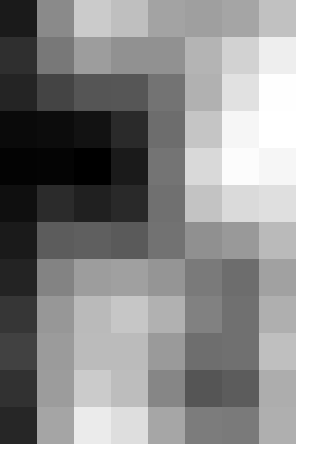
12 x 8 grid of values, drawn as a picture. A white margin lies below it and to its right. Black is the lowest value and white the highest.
Ninth with the highest average: top right. Stripes: none. Slope: up to the right. Lone odd cells: none. Ninth with the lowest average: middle left.
